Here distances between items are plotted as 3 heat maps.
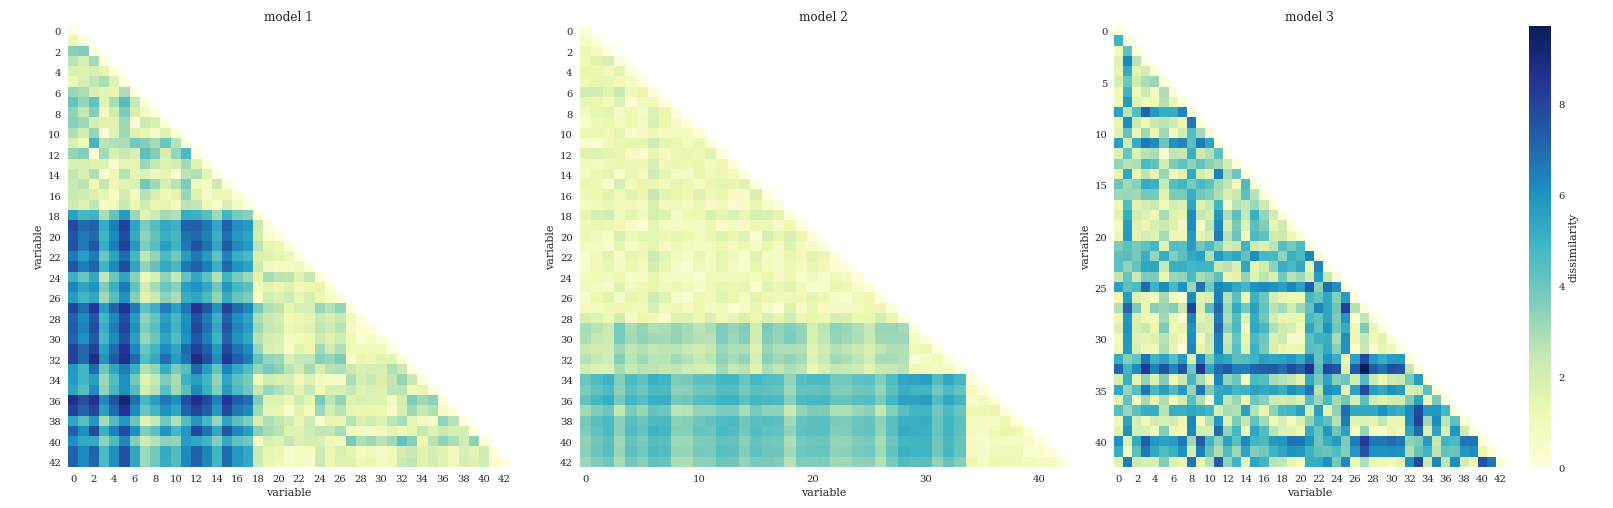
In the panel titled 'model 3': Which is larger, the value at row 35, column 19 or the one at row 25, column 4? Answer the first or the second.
the first
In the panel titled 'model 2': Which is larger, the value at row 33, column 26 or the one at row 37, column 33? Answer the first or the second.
the second
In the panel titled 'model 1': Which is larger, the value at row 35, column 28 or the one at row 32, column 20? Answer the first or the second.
the second
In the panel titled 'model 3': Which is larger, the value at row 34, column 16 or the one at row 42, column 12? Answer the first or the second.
the first
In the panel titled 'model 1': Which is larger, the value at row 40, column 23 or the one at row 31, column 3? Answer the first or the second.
the second
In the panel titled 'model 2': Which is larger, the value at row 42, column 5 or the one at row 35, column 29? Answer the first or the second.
the second
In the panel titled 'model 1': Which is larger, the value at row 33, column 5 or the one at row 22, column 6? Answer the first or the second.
the first
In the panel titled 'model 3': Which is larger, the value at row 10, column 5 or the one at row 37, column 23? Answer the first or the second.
the first
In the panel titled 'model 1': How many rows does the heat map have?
43
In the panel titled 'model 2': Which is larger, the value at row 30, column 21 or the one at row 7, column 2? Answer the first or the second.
the first
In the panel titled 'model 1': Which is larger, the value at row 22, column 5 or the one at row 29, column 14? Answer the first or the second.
the first
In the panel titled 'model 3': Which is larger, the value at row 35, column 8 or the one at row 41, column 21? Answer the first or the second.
the second
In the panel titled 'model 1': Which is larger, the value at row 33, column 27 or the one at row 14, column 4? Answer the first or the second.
the first
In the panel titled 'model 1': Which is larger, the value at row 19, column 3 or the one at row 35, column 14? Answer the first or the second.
the first
